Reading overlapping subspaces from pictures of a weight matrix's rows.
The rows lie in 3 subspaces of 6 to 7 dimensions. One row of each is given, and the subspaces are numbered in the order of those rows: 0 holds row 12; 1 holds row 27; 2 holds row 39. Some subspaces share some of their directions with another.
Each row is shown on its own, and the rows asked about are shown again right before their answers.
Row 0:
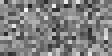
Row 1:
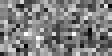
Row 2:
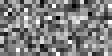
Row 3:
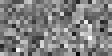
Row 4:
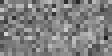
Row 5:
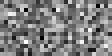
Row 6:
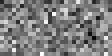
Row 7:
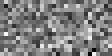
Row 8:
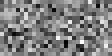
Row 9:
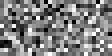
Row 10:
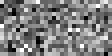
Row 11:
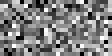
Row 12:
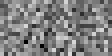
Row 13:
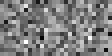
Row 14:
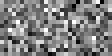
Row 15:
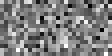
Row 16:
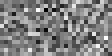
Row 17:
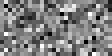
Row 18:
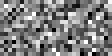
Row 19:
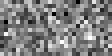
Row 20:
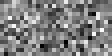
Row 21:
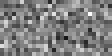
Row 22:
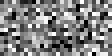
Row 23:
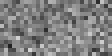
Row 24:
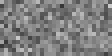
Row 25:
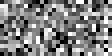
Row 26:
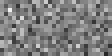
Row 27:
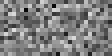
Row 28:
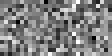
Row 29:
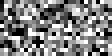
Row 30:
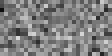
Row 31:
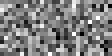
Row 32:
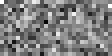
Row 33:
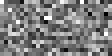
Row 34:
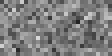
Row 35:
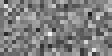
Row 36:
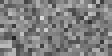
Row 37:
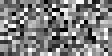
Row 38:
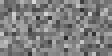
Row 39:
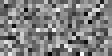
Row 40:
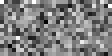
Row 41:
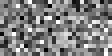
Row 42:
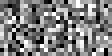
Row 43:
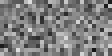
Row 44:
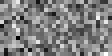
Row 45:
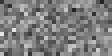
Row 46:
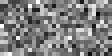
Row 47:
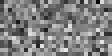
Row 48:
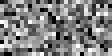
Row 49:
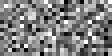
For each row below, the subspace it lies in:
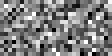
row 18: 2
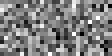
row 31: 1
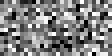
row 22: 2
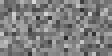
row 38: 2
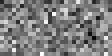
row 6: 1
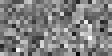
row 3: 0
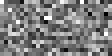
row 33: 1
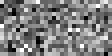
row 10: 0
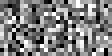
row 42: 0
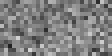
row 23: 2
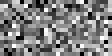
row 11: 0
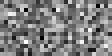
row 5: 0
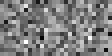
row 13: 0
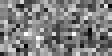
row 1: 0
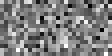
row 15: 2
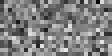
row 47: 1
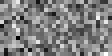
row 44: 0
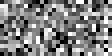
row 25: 0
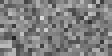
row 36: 2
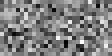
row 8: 0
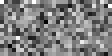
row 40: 2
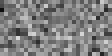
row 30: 1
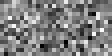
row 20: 0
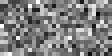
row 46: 0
